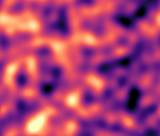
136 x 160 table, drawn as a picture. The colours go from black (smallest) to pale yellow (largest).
Lone odd cells: none. Average level on the scale: 50%. Histogram: bell-shaped. Grain: smooth.
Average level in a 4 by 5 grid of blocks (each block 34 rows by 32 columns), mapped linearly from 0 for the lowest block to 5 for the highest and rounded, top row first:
52321 | 34421 | 31311 | 25310
